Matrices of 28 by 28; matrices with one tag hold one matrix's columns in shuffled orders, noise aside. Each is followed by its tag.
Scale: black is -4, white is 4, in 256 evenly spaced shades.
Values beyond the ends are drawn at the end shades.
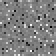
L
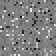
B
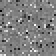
L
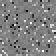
L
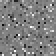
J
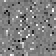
B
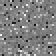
J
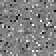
L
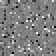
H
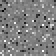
L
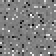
J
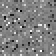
L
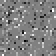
B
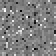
B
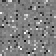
H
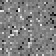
B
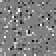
B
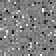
B
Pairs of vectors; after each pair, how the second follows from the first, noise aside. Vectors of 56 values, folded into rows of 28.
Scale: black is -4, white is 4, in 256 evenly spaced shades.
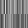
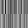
negated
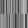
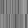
shrunk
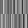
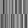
negated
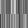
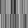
negated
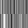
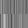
shrunk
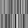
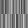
negated
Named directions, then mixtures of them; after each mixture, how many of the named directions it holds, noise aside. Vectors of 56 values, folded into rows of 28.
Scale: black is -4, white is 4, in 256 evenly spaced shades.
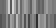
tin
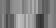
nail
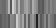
two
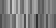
two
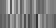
one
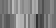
two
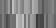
two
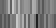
two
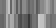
two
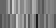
two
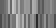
two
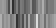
two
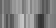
one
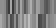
two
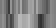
two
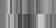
two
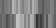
two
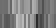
two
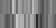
two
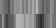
one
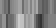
one
